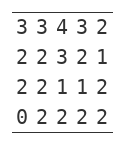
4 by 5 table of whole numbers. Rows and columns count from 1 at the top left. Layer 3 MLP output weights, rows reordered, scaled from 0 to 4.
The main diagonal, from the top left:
3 2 1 2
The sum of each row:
15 10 8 8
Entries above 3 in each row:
1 0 0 0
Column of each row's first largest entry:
3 3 1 2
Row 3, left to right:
2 2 1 1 2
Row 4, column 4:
2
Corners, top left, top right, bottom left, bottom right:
3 2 0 2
